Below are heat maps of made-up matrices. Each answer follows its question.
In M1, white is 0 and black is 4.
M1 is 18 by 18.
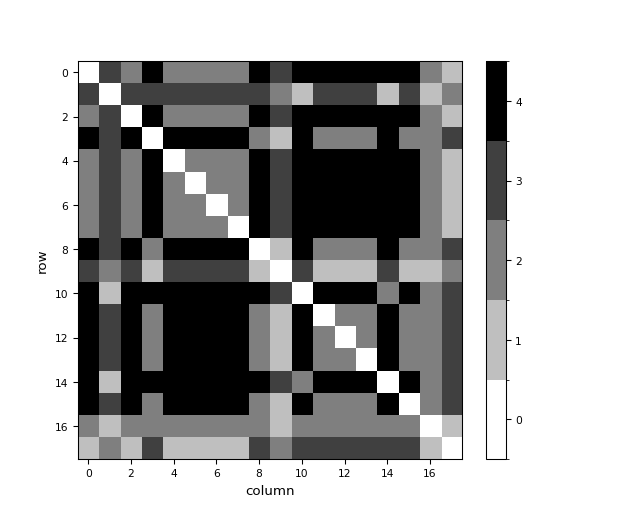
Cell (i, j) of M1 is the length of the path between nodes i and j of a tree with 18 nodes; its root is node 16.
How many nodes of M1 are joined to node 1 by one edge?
3
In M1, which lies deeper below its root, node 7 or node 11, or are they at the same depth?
the same depth
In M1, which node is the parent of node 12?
9
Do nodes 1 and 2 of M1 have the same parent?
no
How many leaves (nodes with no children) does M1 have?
14
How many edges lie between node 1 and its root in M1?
1
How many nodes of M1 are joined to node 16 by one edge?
3
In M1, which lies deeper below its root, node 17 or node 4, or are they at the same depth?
node 4
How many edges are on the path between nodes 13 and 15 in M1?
2
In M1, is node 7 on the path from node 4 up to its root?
no
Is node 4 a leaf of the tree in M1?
yes
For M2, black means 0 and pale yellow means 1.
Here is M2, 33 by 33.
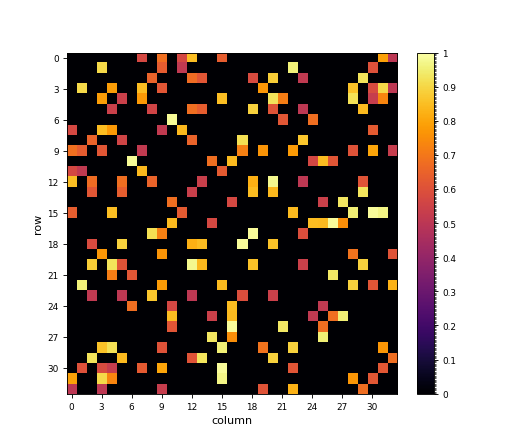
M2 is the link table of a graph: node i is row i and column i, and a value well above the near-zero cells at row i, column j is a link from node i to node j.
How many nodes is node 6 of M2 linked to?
3
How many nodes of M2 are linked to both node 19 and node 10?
0
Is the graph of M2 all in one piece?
yes
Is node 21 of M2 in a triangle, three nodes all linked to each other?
no
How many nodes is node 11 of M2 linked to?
4
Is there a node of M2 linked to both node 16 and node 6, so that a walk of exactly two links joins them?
yes
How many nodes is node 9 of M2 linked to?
10
